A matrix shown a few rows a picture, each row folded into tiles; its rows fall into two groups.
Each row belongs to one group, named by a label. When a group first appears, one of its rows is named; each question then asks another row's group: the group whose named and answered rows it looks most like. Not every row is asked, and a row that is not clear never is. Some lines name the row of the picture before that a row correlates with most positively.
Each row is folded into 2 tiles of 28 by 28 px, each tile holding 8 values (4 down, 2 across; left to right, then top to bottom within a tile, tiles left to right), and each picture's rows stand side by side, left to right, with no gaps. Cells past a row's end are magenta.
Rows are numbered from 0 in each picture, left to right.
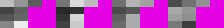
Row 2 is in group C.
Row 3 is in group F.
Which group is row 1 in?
C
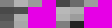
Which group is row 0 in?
C
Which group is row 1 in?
F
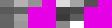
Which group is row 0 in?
C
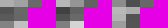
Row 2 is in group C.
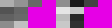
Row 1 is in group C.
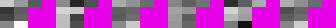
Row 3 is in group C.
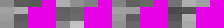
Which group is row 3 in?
C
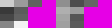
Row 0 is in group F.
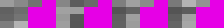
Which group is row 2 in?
C
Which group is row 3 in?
C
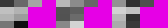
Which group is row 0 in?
F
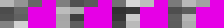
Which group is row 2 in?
C
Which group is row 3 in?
C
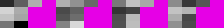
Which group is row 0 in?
F
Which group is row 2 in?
C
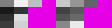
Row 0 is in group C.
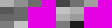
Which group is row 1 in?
F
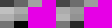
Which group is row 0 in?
F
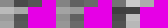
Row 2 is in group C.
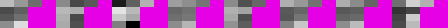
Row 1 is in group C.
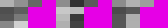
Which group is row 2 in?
C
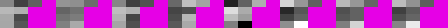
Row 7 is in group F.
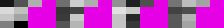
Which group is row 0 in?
F
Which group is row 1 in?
C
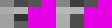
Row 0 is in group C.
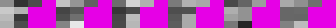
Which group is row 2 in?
C
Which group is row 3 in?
C
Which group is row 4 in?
F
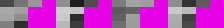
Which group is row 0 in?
F
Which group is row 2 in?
C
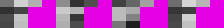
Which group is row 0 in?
C
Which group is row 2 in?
F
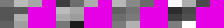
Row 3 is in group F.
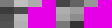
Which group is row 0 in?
C
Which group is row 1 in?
F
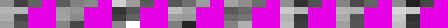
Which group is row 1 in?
F
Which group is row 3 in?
F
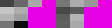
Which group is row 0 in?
F
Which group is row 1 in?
C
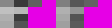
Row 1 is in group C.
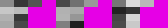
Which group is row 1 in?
F
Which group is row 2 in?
C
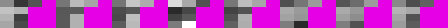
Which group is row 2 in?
C
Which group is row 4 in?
C
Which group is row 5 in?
F
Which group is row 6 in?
F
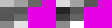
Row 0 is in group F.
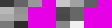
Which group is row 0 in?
F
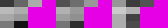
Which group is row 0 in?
F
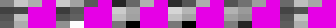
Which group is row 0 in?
C
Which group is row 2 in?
F
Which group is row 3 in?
F
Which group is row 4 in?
F
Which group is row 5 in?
C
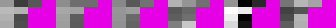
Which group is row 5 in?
C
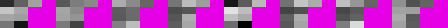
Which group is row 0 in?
F
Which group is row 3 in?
C
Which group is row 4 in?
F
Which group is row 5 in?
C
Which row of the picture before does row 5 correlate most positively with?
5
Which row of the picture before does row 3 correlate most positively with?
5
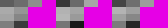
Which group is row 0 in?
F
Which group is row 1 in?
F
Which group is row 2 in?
F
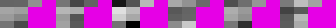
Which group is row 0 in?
F
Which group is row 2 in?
F
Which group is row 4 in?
F
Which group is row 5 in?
C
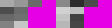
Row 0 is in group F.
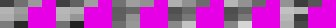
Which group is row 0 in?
F
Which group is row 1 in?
F
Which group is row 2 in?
C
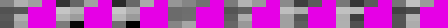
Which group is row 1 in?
F
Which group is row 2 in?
F
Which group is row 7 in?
C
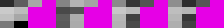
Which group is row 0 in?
F
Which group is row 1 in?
C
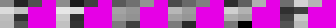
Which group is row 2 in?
F
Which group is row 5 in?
C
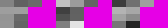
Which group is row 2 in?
F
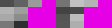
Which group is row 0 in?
F
